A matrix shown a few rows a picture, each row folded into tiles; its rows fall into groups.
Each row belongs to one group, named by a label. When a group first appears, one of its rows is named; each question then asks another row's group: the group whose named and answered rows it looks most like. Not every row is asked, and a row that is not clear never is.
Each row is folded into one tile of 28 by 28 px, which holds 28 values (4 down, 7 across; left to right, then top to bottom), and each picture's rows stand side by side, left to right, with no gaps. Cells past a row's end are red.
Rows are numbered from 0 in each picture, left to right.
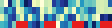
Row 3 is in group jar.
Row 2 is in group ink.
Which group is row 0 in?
ink
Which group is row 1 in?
jar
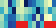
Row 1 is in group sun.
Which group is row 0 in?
ink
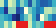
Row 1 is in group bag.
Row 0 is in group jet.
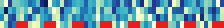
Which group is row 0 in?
ink
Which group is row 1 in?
jet
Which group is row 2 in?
bag
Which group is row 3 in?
jar
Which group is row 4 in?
jet
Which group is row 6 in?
bag
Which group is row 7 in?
jet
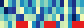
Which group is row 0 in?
bag
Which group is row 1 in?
ink
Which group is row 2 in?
jet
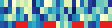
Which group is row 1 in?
sun
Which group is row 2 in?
jet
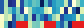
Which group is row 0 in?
ink
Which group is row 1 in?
bag
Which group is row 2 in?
sun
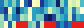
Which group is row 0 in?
jet
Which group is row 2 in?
jar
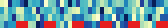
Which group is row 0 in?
ink
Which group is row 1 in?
sun
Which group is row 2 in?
bag
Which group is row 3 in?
jar
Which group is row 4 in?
sun
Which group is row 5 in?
bag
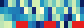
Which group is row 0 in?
jet
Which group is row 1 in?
jar
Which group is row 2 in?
ink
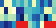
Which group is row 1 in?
bag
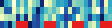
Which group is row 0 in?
jar
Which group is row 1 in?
sun
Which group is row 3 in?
jet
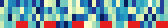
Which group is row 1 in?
sun
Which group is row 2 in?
jar
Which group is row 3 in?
jet
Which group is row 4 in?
bag
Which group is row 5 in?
sun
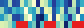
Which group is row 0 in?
jet
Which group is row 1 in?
ink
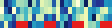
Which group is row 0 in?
sun
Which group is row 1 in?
jar
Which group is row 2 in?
sun
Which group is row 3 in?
bag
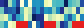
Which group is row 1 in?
sun
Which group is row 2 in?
ink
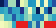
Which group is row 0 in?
jet
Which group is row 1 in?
sun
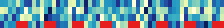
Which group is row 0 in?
sun
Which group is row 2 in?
jar
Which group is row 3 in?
ink
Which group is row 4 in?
jet
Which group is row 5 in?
ink
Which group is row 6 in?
jar
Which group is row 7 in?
jar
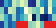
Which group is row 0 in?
jar
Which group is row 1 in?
jet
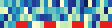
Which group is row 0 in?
sun
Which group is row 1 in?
jet
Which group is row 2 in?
bag
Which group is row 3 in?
ink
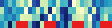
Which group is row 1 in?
ink
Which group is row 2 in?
sun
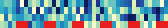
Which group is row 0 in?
jet
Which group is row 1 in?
sun
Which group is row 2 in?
ink
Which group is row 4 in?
jet
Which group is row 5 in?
jet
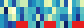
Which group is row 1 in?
sun
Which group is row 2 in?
jar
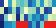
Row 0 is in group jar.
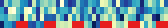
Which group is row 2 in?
bag
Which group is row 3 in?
sun
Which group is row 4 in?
bag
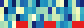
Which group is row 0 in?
bag
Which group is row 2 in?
ink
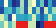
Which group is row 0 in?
bag
